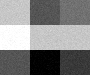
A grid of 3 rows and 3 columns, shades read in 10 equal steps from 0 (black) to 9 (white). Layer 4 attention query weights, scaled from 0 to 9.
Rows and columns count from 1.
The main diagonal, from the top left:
7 7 2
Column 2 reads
3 7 0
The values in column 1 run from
3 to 9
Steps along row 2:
down same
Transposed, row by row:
7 9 3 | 3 7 0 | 4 7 2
